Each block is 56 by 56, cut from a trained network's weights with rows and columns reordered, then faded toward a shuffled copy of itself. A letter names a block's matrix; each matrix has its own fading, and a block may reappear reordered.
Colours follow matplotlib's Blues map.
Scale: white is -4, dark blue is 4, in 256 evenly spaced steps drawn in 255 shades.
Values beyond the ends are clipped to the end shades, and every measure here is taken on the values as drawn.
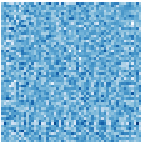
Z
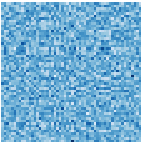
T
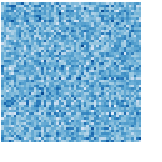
T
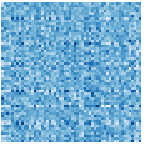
Z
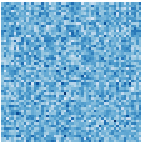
T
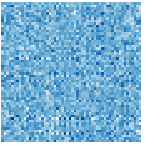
Z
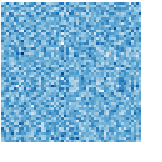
T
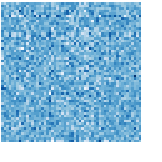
Z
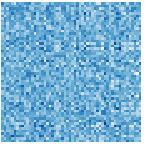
Z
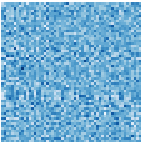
T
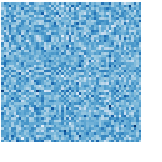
T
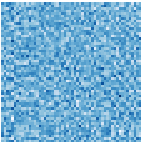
T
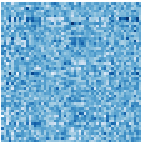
Z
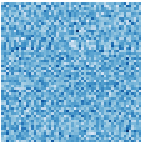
T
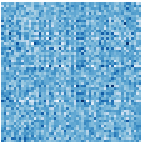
Z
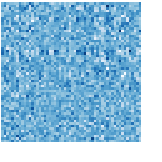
Z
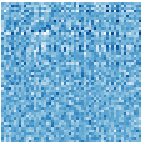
Z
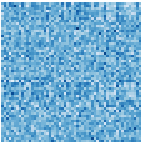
T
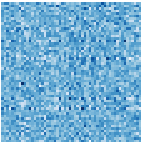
Z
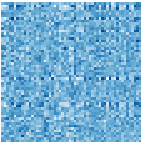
Z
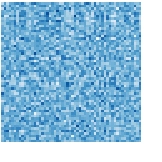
T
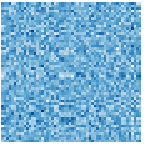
T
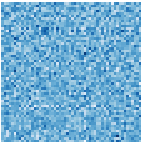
T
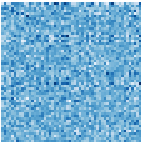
Z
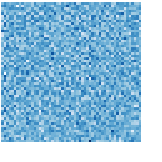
T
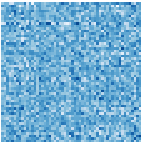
Z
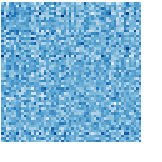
Z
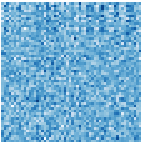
Z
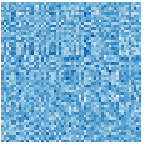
T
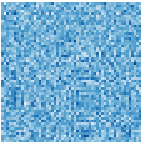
T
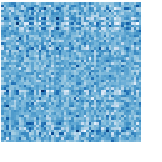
Z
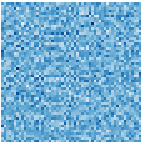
T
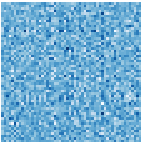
Z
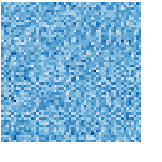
T
